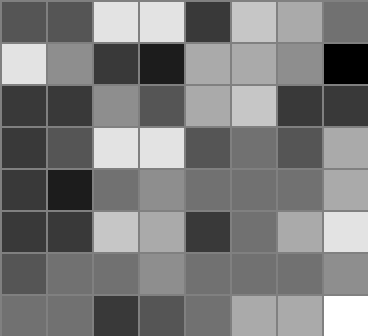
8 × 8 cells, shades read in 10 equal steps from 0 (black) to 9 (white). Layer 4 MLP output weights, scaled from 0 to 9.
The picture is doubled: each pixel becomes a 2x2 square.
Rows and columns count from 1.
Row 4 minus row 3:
0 1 3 5 -3 -3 1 4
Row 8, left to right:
4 4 2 3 4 6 6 9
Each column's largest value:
8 5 8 8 6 7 6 9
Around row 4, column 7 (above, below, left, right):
2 4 4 6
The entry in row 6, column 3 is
7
